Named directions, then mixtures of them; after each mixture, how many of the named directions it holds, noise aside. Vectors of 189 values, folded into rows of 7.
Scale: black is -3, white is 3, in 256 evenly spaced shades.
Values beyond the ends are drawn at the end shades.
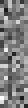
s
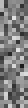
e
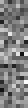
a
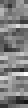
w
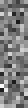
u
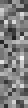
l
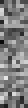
three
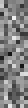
one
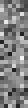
two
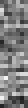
two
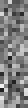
two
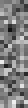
three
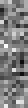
two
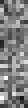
two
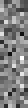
two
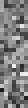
three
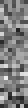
three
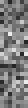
one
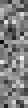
one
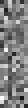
one
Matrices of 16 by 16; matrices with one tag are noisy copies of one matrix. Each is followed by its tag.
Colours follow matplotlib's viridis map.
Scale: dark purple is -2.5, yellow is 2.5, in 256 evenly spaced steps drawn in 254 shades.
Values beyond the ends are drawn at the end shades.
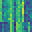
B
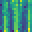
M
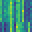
B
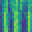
M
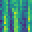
M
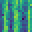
M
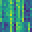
B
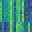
B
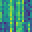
B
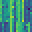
B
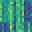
B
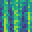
M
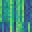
B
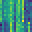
B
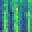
M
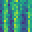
M
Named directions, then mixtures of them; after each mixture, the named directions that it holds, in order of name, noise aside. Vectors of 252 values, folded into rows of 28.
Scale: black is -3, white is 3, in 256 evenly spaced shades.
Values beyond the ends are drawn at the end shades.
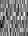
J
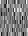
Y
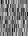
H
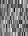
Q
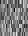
Q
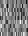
H, J, Y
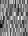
J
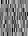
H, Y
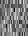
Q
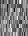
Q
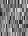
Q, Y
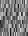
J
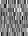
Y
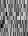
H, J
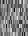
Q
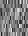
Q, Y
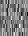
H, J, Q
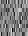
H, Q, Y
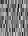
H, J, Q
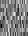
J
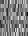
H, J, Q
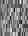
Q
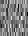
H, J, Q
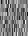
H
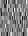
Y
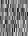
H
